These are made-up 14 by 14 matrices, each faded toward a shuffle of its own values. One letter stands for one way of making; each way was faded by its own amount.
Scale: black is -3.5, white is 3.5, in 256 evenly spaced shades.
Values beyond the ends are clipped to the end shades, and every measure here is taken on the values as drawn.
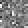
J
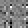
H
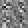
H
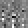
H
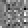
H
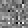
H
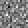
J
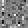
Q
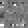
H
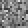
J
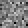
J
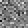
Q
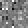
H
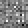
Q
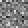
Q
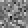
Q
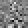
Q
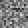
J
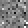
Q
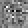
Q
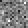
J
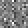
Q
